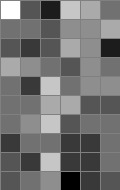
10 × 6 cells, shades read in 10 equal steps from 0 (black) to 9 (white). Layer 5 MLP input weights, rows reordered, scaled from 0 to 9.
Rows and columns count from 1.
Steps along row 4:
down down down up down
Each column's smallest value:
2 2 1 0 2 1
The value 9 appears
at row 1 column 1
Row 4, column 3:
4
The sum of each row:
30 27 20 27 27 26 27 18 20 17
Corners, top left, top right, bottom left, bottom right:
9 4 3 3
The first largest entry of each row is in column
1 6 4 1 3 3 3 2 3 3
